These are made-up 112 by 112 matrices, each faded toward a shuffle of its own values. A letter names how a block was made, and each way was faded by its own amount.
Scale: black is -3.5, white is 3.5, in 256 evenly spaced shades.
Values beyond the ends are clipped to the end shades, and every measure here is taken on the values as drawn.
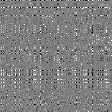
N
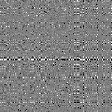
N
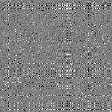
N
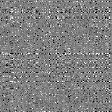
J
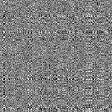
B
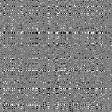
N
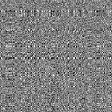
B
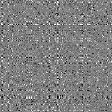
J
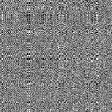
B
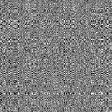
B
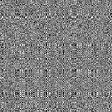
B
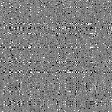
J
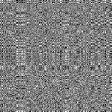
B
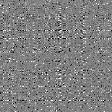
J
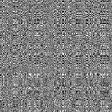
B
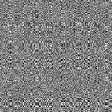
B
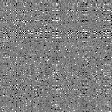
J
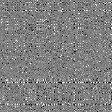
J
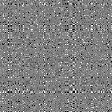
J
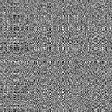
B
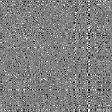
J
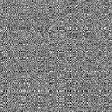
B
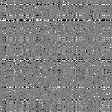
N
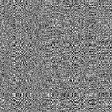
B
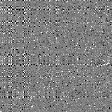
J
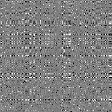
N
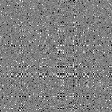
J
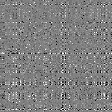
N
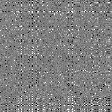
J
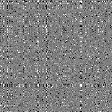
J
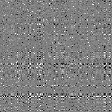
N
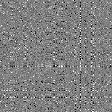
J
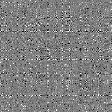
J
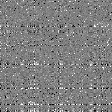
J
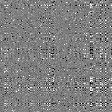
N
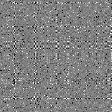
J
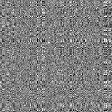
B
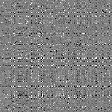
N
